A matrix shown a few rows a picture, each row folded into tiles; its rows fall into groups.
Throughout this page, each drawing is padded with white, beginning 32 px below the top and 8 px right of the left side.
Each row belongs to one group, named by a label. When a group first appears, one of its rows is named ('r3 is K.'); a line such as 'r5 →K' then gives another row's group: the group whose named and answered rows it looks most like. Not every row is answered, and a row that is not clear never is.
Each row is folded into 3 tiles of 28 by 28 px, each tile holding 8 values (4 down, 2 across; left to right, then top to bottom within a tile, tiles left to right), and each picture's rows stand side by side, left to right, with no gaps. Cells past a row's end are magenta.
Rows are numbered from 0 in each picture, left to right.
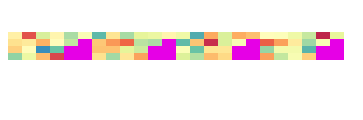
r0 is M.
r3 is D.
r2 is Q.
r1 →M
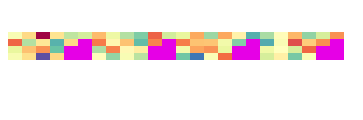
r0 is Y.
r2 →M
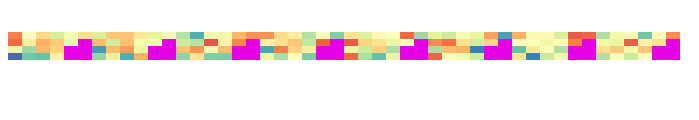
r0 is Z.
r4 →D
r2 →Q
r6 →D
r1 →Y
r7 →Q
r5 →D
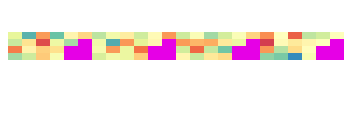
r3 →Z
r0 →Q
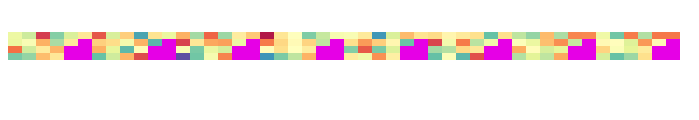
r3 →Z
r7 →Q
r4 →M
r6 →Q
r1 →Z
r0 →Q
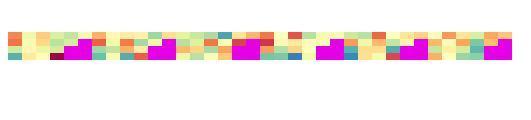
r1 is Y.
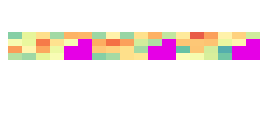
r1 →M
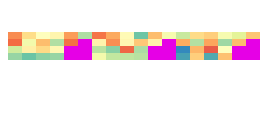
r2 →Y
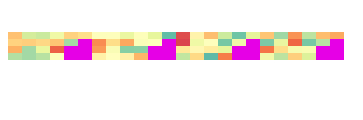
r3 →Q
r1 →M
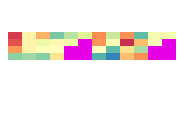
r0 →Z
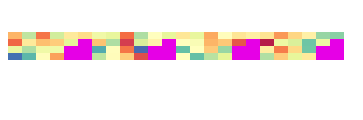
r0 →Z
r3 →Y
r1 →Y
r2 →D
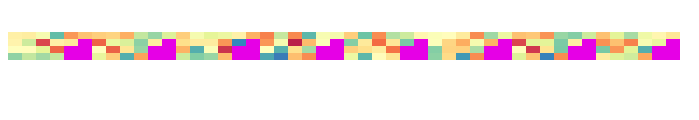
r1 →Y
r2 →Z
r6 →Y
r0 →Q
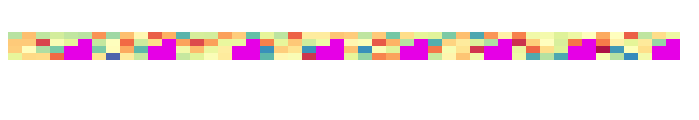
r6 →D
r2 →M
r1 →D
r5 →Q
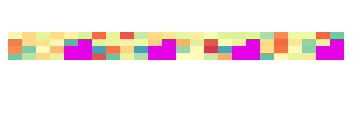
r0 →Z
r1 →D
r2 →Y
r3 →M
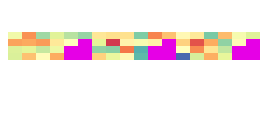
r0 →M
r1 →D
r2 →M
